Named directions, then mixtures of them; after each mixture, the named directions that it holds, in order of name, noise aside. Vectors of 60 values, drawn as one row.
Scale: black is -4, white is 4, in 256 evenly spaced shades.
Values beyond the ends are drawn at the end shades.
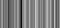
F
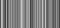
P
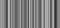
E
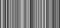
P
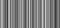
E, P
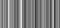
E, F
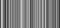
P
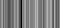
F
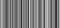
E, F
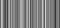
E, P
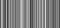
P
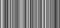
E, P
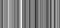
F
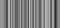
E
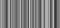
E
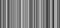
E, P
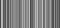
F, P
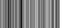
F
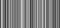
P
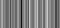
E, F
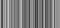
F, P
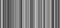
F, P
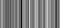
E, F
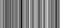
E, F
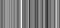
E, F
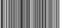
P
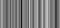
E, F
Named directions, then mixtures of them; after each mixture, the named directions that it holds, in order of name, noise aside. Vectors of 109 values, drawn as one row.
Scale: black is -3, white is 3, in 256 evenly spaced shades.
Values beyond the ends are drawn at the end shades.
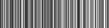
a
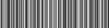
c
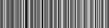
a, c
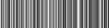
a, c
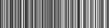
a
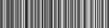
a, c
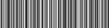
c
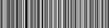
a, c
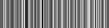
a, c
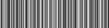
c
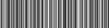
c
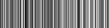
a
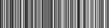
a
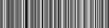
a, c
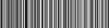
a, c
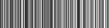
a
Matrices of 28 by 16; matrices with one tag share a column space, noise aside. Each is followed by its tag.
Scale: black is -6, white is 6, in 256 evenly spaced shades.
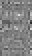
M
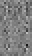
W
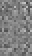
W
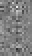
W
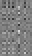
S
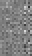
S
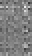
W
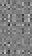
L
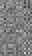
S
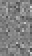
W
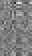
M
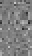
M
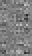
L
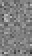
L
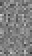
L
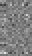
L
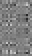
L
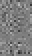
L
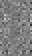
L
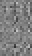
W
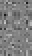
M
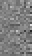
S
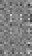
L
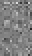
M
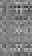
W
